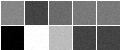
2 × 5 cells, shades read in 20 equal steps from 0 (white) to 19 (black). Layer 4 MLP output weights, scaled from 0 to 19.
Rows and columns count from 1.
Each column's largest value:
19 14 11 14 14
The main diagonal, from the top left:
9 0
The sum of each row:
54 52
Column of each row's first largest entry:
2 1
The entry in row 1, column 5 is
10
